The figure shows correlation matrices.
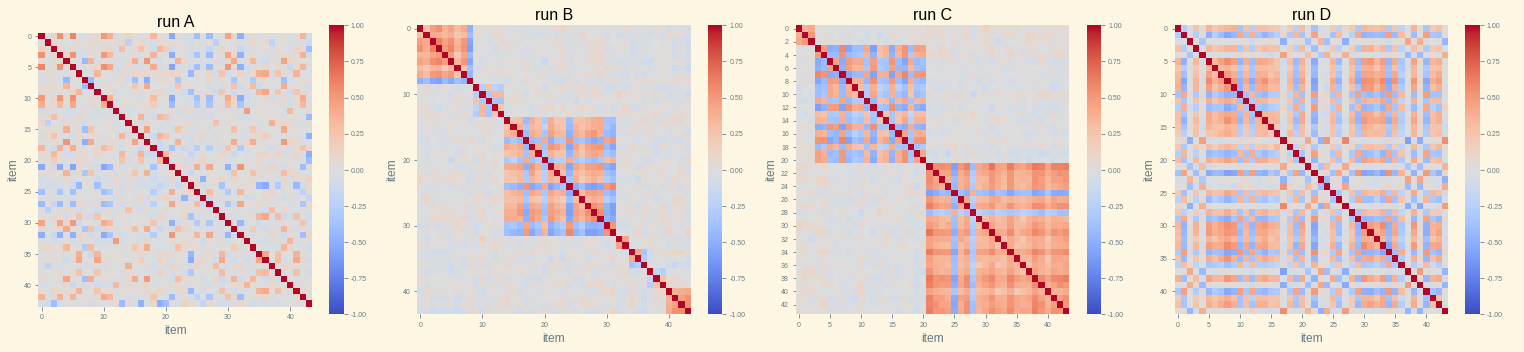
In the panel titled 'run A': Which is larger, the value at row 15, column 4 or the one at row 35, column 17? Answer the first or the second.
the first
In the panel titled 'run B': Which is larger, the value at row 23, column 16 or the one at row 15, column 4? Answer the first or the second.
the first
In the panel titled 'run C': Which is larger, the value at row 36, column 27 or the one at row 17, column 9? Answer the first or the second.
the first
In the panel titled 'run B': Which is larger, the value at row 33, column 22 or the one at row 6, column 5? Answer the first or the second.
the second
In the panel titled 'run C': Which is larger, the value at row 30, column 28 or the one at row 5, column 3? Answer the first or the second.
the first
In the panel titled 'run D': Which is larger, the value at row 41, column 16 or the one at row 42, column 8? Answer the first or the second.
the second
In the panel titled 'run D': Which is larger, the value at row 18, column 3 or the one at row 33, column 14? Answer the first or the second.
the second
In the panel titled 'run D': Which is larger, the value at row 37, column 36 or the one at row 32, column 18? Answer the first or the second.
the second
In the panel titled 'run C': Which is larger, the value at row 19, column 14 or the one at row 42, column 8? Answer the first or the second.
the first
